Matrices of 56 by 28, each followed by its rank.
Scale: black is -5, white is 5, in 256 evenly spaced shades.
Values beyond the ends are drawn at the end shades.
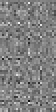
five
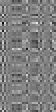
two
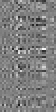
three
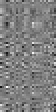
three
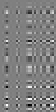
one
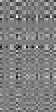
two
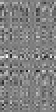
three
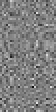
five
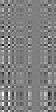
one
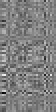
three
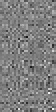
five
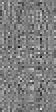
five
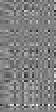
two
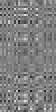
two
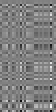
one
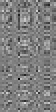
three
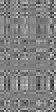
two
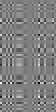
one
